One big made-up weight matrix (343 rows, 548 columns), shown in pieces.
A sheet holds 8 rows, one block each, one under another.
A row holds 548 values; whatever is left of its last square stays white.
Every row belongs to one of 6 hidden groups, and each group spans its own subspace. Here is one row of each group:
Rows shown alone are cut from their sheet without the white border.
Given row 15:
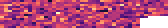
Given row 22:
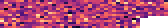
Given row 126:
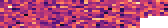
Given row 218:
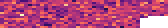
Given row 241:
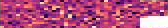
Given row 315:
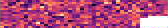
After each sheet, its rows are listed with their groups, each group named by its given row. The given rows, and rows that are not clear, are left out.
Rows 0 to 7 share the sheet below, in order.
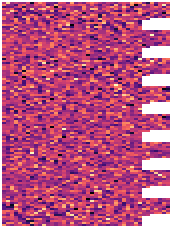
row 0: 241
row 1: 315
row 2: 15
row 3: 218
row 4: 218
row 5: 15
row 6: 315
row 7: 22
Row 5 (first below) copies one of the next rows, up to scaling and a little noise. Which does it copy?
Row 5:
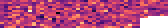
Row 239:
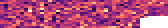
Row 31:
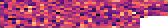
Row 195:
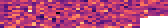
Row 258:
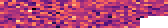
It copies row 195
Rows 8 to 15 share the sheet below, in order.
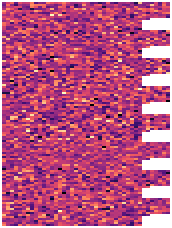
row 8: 15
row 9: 241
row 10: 218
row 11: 126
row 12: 315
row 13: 241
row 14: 218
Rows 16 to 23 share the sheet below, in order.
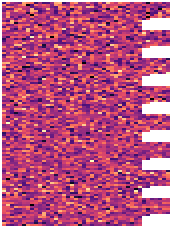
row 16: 218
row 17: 15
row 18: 126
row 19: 22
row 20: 22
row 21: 126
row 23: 15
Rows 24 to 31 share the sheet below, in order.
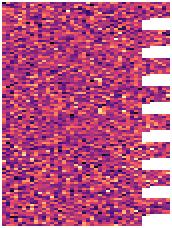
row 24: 22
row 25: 218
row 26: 315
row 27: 126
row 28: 241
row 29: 241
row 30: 218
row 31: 15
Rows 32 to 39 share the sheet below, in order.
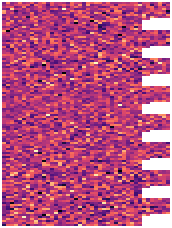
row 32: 126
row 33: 126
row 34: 315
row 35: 241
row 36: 241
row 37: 126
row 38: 315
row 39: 15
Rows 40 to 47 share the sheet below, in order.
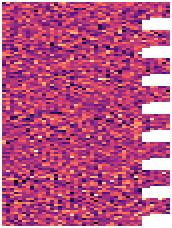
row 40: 126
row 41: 315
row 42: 241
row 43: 241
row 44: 315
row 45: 126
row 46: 241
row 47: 241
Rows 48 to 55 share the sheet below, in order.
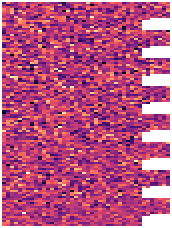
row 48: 22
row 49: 22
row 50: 15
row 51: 241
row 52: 15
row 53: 22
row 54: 218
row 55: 218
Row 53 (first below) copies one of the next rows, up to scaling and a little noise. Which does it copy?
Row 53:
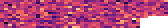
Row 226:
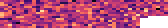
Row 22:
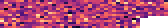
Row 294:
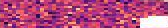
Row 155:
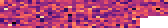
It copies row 294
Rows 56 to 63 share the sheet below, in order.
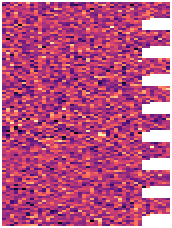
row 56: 241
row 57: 22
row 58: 126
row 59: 218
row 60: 241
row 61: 315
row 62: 15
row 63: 315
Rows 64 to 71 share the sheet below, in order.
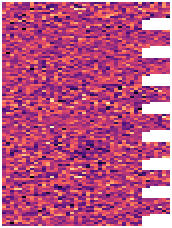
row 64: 15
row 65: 22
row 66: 15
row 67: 315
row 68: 218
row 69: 241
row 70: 15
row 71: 22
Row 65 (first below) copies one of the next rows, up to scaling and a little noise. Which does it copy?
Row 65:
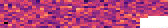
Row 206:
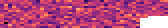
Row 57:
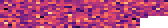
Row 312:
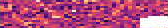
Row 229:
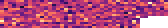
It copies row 206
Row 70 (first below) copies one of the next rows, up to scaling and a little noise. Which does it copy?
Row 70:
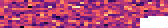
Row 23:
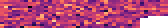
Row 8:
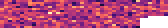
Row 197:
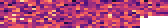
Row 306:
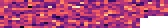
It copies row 306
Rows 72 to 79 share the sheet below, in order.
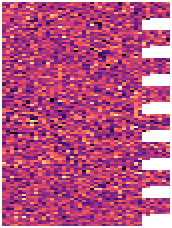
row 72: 315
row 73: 126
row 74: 218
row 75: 315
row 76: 15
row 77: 22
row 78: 126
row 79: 15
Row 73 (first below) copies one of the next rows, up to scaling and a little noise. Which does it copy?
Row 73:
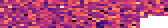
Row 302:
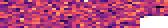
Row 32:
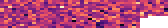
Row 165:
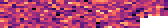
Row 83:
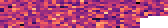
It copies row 32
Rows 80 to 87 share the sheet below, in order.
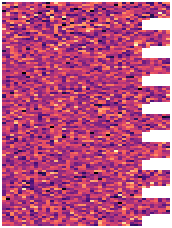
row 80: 218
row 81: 126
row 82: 218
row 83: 126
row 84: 218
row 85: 218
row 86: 15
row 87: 126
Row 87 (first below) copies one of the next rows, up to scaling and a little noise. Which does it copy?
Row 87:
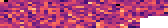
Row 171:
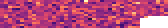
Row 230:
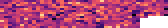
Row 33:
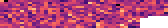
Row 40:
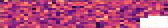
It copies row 33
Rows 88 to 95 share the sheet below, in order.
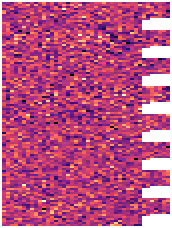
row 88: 126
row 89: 241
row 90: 241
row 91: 218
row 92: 241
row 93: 241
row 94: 218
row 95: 15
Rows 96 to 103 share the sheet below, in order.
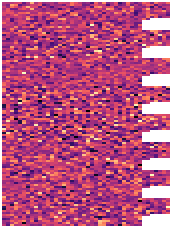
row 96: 315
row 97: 315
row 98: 218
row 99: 22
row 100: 241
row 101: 315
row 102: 315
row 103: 126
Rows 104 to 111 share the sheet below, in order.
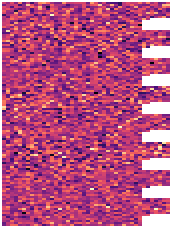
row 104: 218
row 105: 126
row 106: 315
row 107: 22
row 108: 241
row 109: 218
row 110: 126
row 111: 218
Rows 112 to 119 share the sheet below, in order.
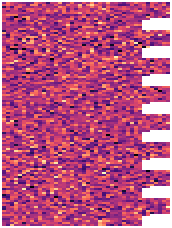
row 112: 241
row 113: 15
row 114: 15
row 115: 315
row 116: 22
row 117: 15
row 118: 241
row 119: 126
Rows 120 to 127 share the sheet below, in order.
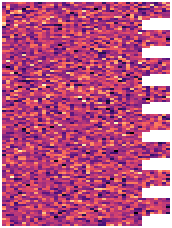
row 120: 22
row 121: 126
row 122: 22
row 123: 241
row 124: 218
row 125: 218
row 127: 126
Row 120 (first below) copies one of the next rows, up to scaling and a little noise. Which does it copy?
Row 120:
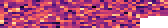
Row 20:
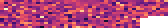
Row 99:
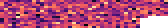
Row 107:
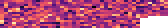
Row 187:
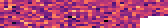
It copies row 107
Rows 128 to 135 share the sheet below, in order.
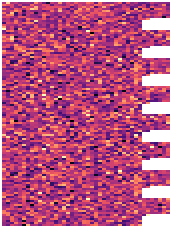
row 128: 241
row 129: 22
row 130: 315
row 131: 15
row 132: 22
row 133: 315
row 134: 315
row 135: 126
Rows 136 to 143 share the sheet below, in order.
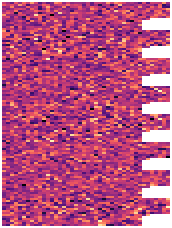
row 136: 218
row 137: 126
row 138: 241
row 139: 315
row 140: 315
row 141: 126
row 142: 218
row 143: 126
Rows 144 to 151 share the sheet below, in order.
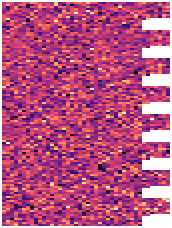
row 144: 126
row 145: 126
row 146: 126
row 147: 22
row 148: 315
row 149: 126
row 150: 315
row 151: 218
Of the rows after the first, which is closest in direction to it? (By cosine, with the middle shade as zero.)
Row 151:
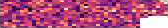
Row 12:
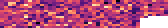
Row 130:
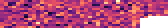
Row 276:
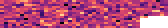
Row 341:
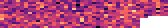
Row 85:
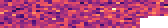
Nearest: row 85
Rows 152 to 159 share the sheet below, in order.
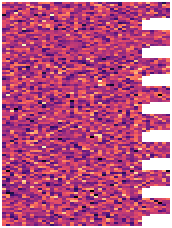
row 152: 218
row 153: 218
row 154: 126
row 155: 22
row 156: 315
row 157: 15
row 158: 241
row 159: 315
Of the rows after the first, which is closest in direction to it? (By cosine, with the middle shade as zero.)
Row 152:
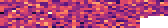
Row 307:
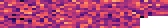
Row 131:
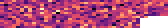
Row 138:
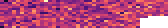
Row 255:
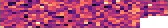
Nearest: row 138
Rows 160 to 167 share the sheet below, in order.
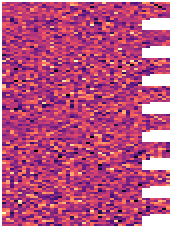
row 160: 315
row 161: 241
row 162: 241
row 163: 22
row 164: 315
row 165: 126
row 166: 241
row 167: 241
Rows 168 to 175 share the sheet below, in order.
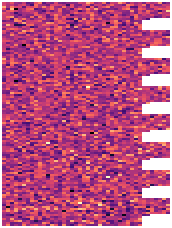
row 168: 22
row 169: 218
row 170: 22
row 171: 126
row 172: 126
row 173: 241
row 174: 218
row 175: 241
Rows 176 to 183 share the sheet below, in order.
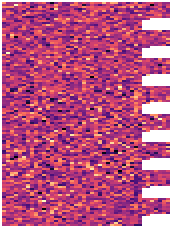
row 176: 15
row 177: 22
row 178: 126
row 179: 315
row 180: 315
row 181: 218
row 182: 315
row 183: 15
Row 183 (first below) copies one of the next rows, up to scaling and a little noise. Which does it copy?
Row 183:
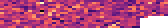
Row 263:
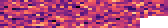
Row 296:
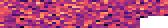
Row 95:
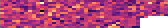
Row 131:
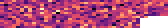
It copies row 95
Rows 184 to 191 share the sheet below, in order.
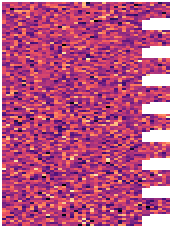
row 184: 126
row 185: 218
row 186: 126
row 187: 22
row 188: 218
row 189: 241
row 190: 315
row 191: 241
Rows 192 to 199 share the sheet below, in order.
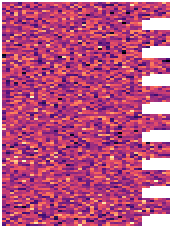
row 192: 241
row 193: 241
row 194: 218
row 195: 15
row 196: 241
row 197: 15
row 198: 218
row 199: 15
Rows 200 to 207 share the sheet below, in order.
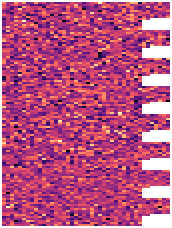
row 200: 15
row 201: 126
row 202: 22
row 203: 126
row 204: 241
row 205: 22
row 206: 22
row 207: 22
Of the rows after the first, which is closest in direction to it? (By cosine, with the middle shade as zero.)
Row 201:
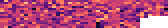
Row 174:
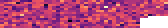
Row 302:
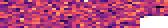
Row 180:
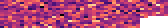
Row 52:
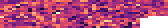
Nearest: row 174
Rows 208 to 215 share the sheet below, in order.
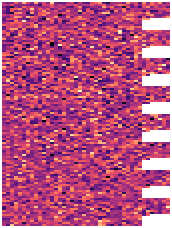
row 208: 15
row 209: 315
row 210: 126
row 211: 241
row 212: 315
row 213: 15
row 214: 218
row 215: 126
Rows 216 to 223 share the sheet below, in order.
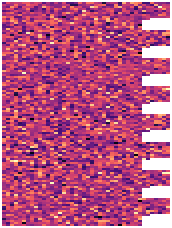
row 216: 315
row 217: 218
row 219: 218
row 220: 218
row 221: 15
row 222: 218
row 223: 126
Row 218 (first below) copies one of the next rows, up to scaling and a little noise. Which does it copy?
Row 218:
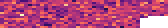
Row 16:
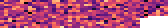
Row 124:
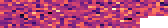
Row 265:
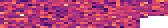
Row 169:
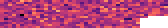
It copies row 265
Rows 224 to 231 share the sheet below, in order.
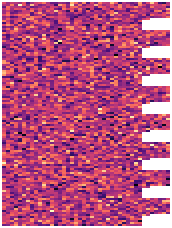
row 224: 241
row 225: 15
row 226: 22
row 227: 126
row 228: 241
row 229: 22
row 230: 126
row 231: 218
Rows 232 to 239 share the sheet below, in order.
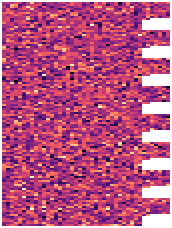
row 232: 315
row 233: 15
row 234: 22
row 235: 241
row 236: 218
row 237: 315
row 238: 15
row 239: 15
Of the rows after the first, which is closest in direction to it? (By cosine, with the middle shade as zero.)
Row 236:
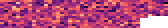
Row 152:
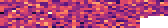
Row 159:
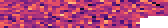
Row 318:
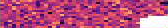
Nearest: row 318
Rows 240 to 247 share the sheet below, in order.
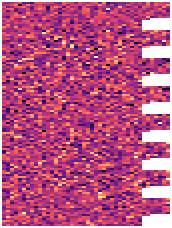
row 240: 218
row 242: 218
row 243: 218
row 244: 22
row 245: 126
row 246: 126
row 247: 218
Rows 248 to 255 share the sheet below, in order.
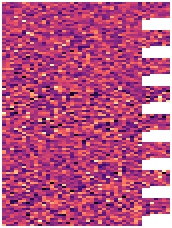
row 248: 15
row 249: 218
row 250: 15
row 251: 218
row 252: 15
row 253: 126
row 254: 218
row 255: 315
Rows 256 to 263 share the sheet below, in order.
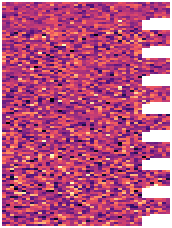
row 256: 241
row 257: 315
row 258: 15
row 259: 315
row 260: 22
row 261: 315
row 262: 22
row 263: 15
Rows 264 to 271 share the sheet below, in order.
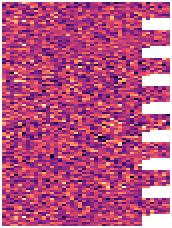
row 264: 15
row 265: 218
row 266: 22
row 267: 15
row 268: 126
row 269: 315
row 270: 241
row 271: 15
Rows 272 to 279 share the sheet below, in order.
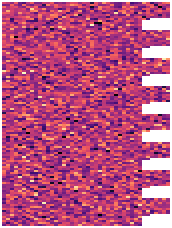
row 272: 315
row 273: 22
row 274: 218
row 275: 218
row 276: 218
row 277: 218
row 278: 15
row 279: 15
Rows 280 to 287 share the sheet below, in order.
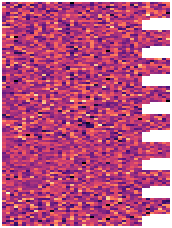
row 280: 241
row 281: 22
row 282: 22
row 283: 126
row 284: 22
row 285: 241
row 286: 22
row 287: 218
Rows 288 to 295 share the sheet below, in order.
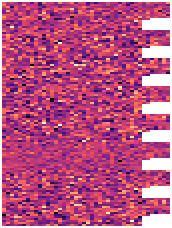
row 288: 22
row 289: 15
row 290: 15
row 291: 315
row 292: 15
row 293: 241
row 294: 22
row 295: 15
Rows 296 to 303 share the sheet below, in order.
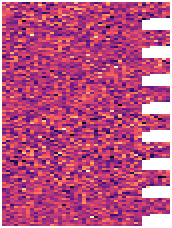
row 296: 15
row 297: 218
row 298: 218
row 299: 241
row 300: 315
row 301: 15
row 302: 126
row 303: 126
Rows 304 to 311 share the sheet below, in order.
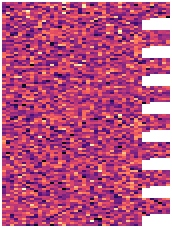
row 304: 126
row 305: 315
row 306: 15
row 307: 15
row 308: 315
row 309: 126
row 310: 15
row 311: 315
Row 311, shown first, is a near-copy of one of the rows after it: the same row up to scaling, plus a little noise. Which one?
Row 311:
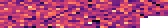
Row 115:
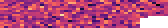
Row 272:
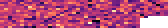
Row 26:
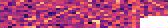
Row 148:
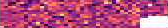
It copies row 272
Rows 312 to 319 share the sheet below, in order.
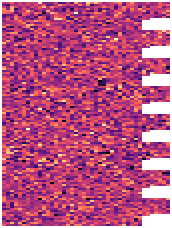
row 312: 22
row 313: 218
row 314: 126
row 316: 126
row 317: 15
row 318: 218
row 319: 22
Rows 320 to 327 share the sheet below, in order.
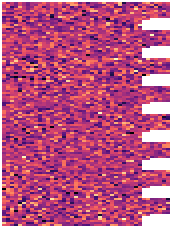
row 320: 315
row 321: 315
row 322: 15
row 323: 241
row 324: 218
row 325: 218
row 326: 241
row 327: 241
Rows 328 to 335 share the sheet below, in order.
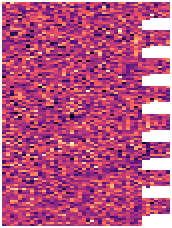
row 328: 22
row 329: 315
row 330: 241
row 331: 22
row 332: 241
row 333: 241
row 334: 15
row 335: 315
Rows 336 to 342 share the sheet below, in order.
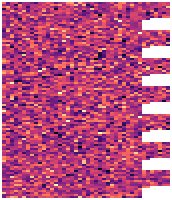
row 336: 241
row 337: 126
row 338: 22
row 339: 241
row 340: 126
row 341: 241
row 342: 15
